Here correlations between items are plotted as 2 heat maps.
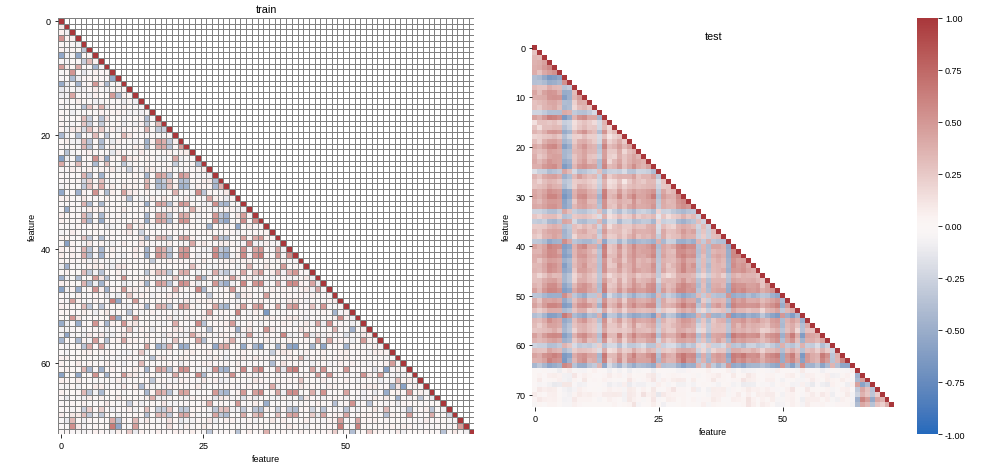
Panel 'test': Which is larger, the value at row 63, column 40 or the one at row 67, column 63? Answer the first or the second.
the first
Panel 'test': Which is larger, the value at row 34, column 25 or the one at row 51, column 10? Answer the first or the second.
the second
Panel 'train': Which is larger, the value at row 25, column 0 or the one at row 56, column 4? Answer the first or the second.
the first
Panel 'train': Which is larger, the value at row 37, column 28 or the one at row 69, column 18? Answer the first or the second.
the second
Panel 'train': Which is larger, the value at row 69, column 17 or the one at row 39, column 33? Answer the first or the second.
the second
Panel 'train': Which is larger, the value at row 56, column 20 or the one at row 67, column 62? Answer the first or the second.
the first
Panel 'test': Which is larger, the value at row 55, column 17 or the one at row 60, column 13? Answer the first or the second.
the first
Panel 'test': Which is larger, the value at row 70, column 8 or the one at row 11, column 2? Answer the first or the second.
the second
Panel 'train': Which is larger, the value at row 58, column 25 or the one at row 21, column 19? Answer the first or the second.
the first
